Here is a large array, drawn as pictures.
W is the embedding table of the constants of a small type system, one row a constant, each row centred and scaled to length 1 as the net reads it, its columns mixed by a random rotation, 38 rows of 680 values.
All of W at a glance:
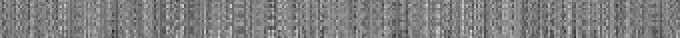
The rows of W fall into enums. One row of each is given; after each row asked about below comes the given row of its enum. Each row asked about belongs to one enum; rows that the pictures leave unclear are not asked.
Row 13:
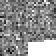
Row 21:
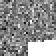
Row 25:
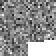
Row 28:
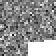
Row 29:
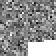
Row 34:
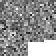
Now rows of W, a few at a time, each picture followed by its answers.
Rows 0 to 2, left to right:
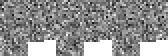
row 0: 25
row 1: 29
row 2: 25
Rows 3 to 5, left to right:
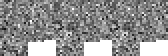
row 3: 21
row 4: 34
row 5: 34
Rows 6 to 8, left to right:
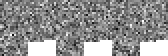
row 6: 28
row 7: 29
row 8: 21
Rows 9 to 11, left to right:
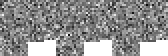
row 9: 25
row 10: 28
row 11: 25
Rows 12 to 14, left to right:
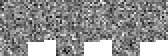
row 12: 25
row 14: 29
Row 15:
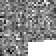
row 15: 13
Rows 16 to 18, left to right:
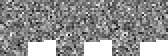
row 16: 29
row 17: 28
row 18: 34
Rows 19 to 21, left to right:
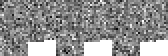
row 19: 25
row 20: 13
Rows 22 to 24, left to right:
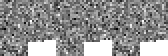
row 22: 21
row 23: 25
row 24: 21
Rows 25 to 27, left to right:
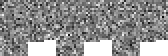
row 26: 28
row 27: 29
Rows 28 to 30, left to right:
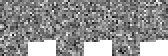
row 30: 13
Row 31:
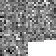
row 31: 13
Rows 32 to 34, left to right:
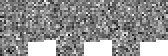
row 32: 13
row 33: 28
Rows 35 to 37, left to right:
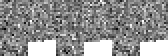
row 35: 21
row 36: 13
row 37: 21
